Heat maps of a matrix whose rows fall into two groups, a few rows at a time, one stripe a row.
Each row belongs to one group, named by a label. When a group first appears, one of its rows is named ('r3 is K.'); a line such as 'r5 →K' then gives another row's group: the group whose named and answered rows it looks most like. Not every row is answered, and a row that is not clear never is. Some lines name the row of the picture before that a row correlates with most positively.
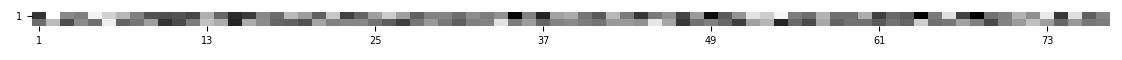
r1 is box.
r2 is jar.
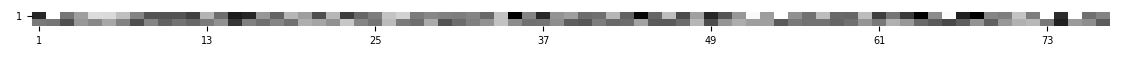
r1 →box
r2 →jar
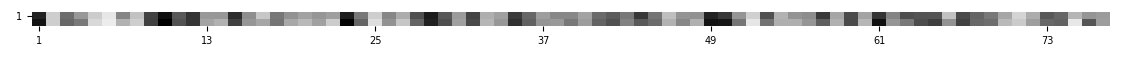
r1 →box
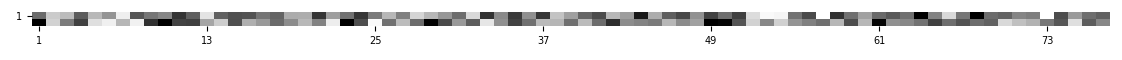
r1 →box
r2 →box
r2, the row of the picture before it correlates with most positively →2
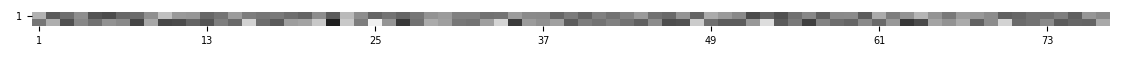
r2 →jar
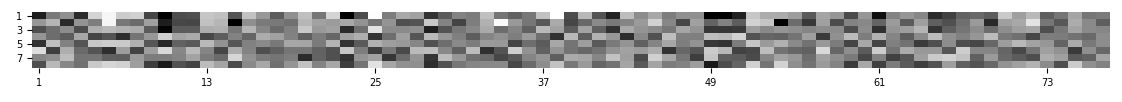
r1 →box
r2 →jar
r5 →box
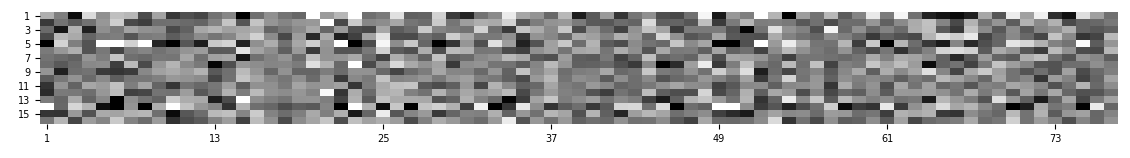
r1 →jar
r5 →box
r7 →jar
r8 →jar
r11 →box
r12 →jar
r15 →box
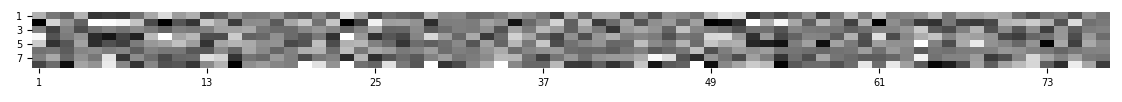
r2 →box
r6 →jar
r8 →jar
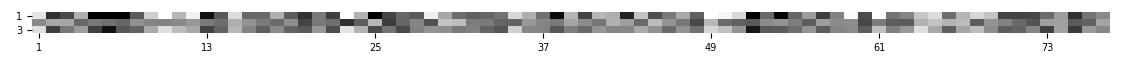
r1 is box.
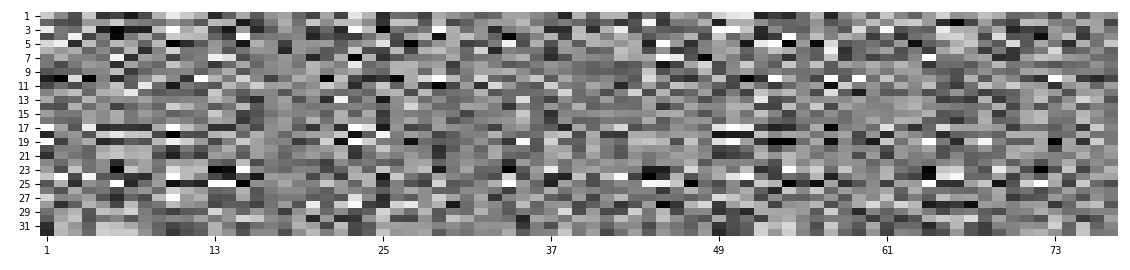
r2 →jar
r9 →jar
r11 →box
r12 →box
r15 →jar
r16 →jar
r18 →box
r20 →box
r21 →box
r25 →jar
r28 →jar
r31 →box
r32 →box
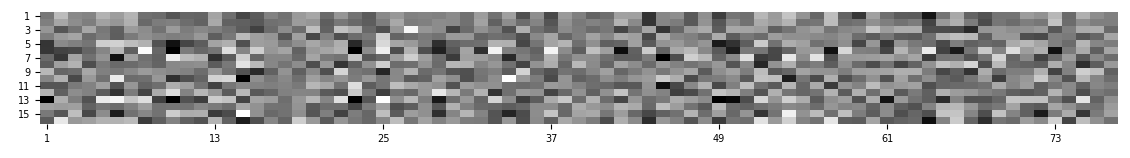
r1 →box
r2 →box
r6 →box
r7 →jar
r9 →jar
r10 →jar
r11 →jar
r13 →box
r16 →box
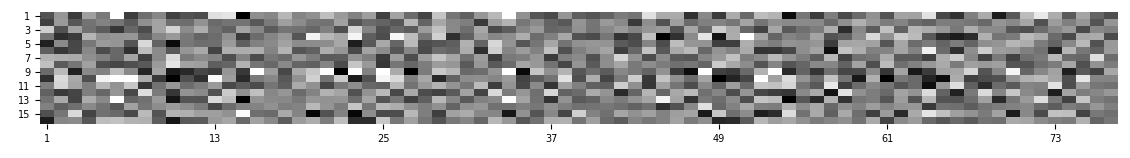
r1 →jar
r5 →box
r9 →jar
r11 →box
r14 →jar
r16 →box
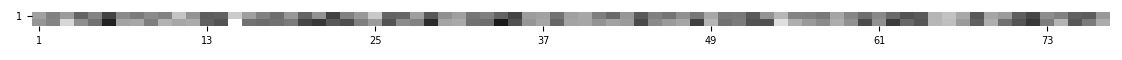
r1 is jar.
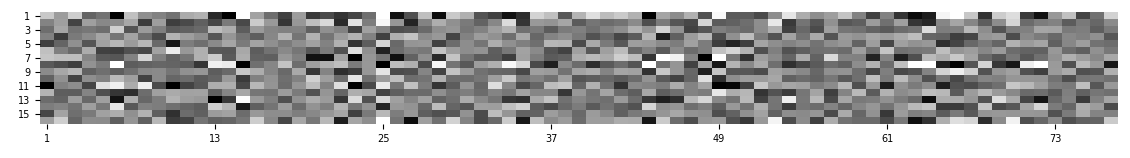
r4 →jar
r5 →box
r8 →jar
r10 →jar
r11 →box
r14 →jar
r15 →box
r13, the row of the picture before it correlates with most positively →1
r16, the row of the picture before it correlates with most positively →1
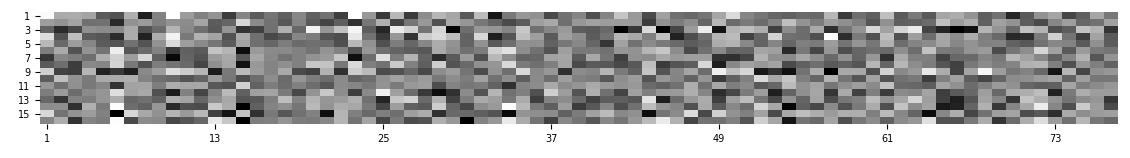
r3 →jar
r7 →box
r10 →box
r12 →box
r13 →jar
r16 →jar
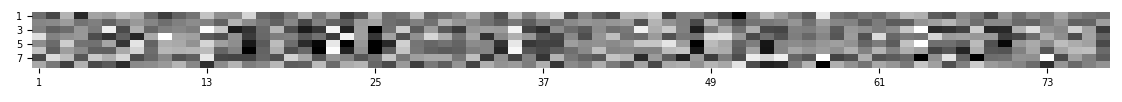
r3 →jar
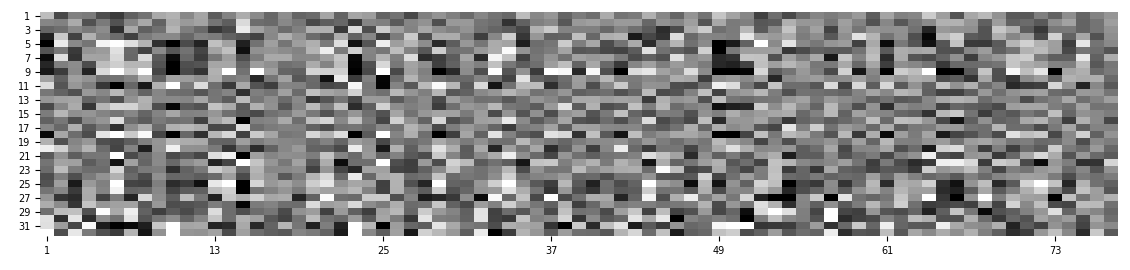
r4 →box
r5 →box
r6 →jar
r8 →box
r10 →jar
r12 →jar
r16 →jar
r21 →jar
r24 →jar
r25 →jar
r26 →jar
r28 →jar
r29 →box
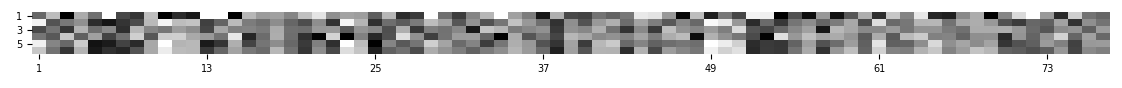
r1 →jar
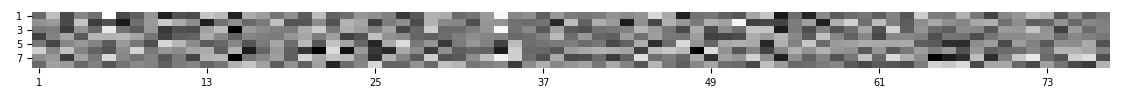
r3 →jar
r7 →jar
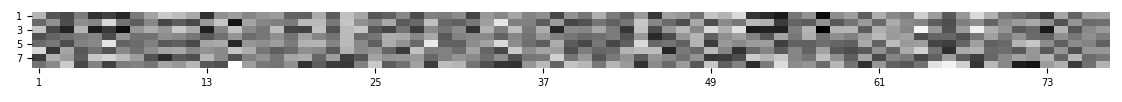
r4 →jar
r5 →jar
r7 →box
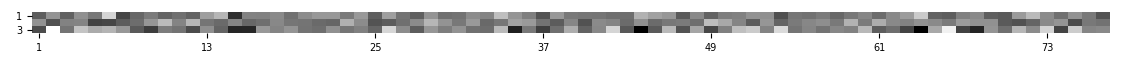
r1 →jar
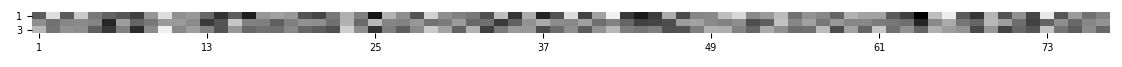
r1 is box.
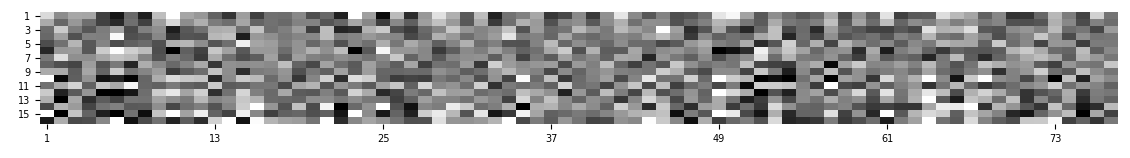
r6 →box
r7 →box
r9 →jar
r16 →jar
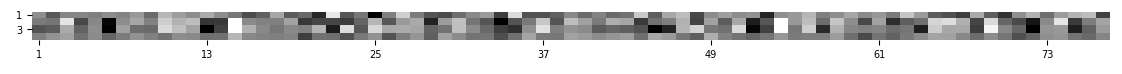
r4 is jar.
